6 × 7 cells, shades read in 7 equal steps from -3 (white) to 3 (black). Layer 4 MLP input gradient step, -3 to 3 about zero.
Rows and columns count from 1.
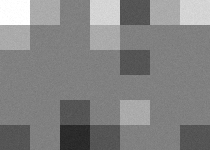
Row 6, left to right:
1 0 2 1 0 0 1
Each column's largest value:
1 0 2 1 1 0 1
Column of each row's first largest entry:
5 2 5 1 3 3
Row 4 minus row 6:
-1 0 -2 -1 0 0 -1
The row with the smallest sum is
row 1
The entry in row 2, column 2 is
0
